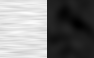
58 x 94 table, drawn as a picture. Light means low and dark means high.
The table splits into one row of 2 panels. Panel 1,1: very low, streaked across, faint in contrast. Panel 1,2: very high, smooth, faint in contrast.
